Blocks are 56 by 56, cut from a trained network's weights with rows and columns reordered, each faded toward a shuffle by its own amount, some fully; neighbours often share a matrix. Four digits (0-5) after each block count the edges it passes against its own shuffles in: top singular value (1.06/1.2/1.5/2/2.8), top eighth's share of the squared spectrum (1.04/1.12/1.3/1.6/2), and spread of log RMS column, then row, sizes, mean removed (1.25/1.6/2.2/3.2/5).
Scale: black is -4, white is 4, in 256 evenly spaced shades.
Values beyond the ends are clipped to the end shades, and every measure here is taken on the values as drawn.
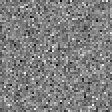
0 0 0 0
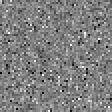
0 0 0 0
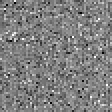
1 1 0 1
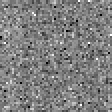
1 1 0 0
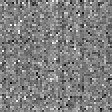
2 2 0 2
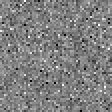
0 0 0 0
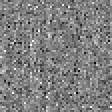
2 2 0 1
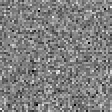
2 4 1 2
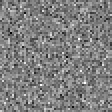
1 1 0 0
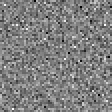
0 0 0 0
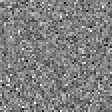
0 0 0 0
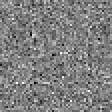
3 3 1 1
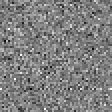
1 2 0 1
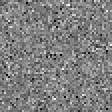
1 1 0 0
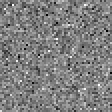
1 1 0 0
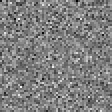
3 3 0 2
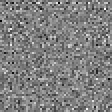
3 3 0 2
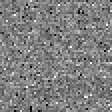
1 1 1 0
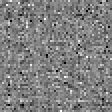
2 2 1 0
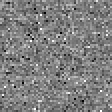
1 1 0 0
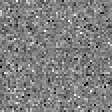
1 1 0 0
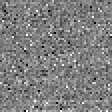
2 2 0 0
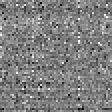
2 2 2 1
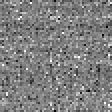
2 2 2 0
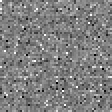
1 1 0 0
